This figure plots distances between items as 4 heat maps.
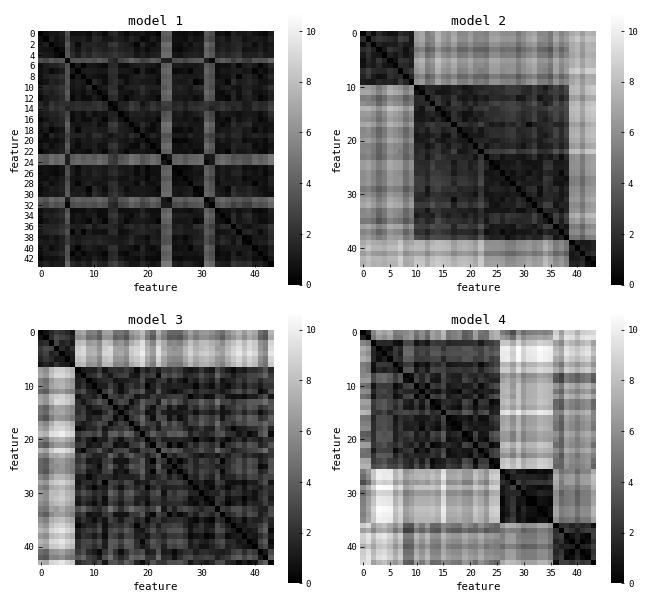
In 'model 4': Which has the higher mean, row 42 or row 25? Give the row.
42
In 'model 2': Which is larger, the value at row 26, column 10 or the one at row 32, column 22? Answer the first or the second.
the second
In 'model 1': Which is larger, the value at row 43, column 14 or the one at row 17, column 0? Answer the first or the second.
the first
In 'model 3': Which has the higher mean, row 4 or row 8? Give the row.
4
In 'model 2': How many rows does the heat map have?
44
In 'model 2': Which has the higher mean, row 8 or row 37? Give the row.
8
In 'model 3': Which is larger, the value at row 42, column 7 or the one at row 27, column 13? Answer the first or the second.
the first
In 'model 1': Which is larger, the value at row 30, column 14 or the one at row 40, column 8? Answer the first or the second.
the first
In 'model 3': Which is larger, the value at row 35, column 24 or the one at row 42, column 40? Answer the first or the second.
the second
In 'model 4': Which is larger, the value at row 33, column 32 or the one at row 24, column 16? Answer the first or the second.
the second
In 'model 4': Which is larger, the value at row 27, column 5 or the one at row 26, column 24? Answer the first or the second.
the first
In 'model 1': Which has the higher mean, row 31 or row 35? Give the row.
31
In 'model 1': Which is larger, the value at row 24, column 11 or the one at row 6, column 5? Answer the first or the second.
the first
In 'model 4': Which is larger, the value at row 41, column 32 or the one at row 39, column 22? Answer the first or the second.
the second
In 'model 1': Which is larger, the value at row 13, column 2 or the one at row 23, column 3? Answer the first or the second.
the second
